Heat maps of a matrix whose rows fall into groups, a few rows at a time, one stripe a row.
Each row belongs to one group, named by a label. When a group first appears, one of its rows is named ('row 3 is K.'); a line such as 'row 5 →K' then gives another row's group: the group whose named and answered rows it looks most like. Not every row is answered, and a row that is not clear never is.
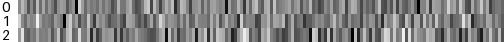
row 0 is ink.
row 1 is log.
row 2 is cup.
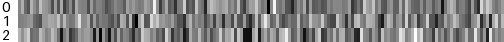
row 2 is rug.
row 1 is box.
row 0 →ink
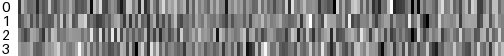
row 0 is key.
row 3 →box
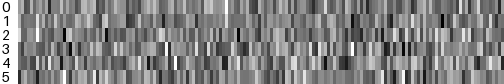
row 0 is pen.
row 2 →log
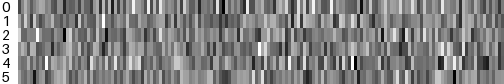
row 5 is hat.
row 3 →key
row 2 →log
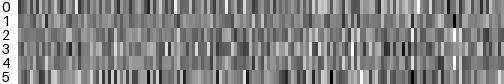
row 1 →hat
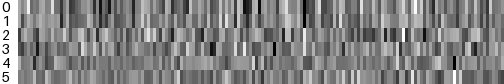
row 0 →rug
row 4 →hat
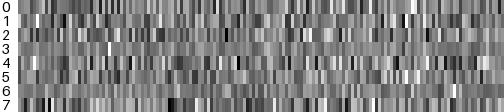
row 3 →log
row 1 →log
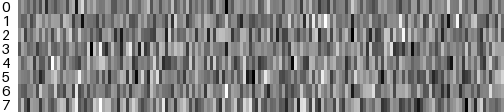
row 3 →key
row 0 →ink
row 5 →box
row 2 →cup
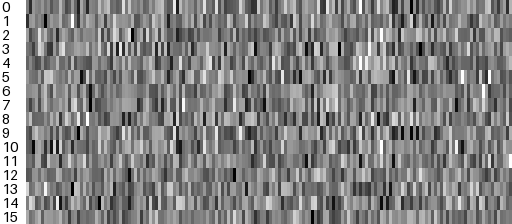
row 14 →key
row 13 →log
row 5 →ink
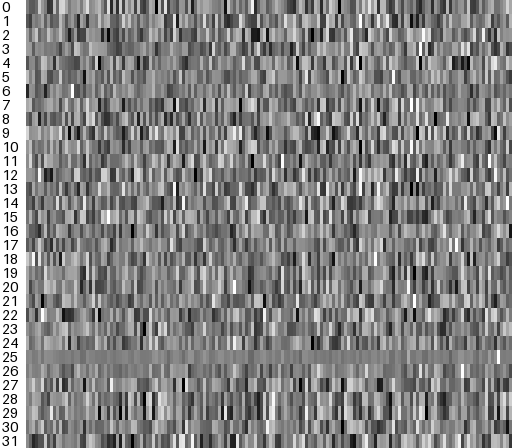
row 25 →ink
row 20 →ink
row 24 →rug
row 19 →ink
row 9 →rug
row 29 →box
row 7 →cup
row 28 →box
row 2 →rug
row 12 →key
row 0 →box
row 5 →pen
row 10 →cup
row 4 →hat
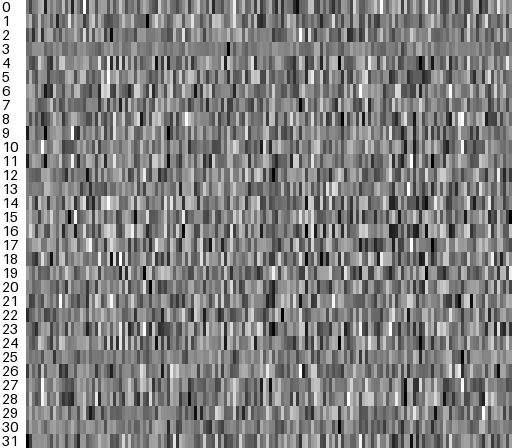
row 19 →box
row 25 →hat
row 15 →pen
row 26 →key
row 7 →box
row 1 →pen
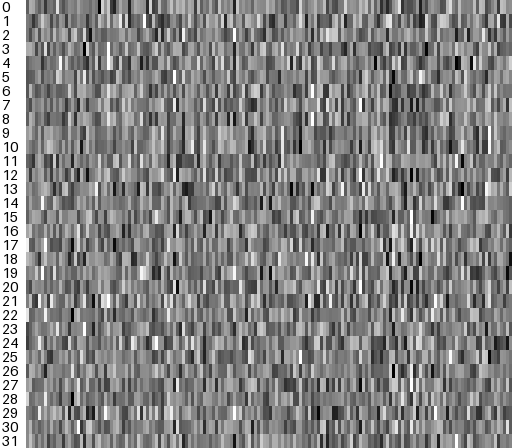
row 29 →rug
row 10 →ink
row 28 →log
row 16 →cup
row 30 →cup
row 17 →log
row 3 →ink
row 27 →cup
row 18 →pen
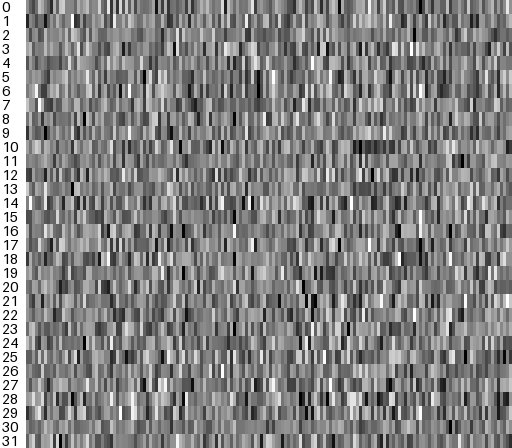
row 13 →log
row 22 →hat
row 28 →pen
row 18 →key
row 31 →key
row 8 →ink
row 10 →log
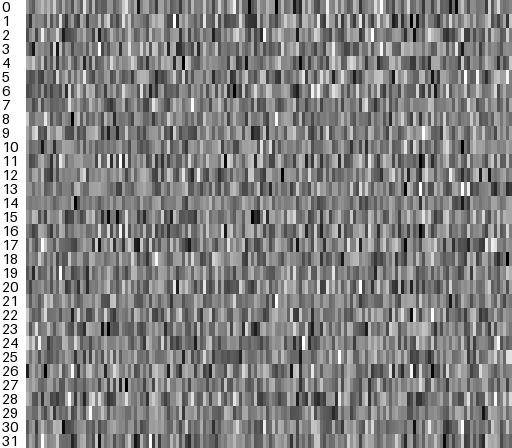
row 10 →hat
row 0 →ink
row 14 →hat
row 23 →rug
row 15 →rug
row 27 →box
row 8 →log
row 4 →pen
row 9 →rug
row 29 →ink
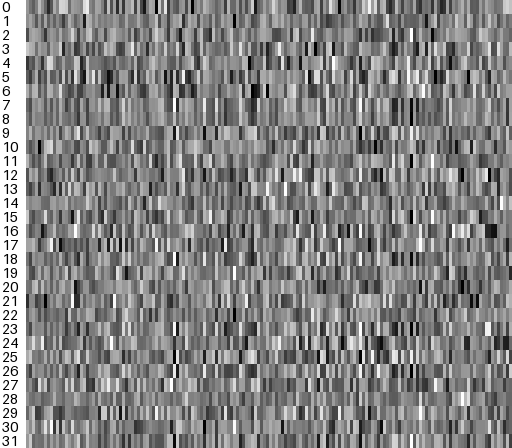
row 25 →cup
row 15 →log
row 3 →rug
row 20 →hat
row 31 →cup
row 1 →ink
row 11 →log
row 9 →cup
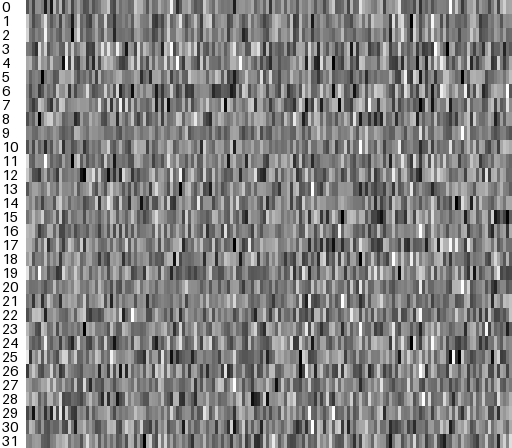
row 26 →box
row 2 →log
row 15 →pen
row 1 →log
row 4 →rug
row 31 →box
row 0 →key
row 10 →key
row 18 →cup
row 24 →log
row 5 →hat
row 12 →pen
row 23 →pen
